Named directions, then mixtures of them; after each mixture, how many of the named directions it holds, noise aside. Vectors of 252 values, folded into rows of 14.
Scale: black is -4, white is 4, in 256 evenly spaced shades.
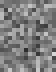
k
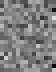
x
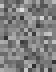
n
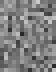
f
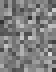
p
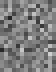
three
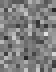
three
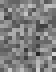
one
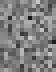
two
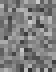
three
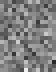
three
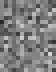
one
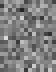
one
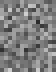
three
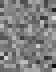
one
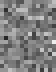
three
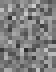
three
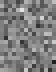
one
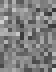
two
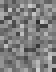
two
